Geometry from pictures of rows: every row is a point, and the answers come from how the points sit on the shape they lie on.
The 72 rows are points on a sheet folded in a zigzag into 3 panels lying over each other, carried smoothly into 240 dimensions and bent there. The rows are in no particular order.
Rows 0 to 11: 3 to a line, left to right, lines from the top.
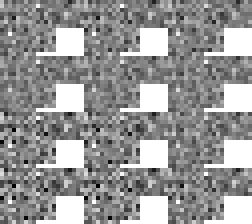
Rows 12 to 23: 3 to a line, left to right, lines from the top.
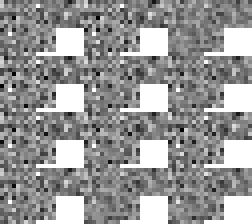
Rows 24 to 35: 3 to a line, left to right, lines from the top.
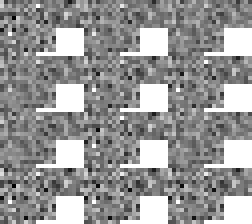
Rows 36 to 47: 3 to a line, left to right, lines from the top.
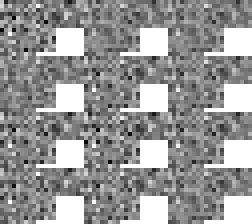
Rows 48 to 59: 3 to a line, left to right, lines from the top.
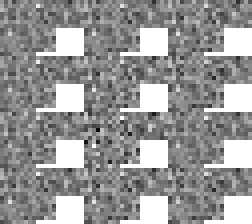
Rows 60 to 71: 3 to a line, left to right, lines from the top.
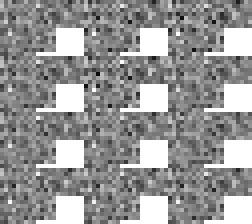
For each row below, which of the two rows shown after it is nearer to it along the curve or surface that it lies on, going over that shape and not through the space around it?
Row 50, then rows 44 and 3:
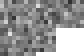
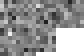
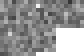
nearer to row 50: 44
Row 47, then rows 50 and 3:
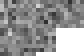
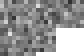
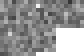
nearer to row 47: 50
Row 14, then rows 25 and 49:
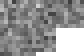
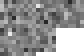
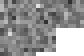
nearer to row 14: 49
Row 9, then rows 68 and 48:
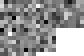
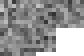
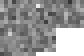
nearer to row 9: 48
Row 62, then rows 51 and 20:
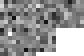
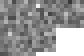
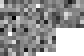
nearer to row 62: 20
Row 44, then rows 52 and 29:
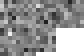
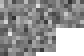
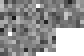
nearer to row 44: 52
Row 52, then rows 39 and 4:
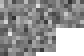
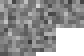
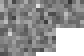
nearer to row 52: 39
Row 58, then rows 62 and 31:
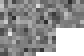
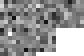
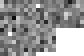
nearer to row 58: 62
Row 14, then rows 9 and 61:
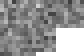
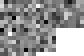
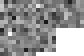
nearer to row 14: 61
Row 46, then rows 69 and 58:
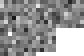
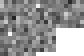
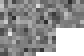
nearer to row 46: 58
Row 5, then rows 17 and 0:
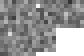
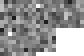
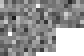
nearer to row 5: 17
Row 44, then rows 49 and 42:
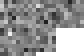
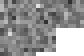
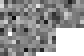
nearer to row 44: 42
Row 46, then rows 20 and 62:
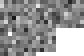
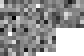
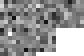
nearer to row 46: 62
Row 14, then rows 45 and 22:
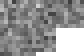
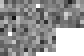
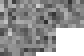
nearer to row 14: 22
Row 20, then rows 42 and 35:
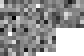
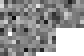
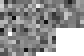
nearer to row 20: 35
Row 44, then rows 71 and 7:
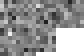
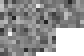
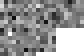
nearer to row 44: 7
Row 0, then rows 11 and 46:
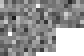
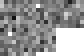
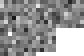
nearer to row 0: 11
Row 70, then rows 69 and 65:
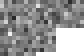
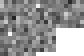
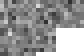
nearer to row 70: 65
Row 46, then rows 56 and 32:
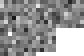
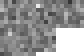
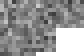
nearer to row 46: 32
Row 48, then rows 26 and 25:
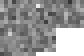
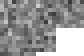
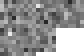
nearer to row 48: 25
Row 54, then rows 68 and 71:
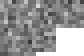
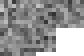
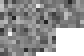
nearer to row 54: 68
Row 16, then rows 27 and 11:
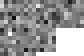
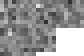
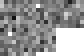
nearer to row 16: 27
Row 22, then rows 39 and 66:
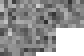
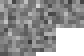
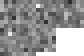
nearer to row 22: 39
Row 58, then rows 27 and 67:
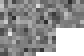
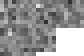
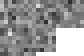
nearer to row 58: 67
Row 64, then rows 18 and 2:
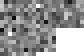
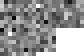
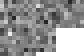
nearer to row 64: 18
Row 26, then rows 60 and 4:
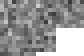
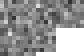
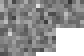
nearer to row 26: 60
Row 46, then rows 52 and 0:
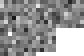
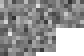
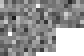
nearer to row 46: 52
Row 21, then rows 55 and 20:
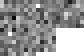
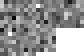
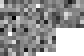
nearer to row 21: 55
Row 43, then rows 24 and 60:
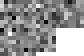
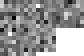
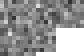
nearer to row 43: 24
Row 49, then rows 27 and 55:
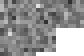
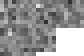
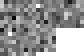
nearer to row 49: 27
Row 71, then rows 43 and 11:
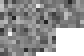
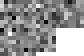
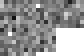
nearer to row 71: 43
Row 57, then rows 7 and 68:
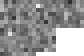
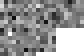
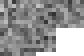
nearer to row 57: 68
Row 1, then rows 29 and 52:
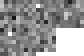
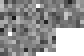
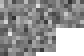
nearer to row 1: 29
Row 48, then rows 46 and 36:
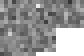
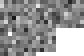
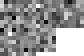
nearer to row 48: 36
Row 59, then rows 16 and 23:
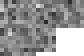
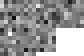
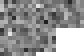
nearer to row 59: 23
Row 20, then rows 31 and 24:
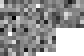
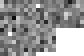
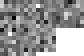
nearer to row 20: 24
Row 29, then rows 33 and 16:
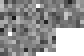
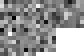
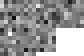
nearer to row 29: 33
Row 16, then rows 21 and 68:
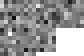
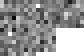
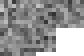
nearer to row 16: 68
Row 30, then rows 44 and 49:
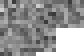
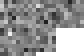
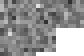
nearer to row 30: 49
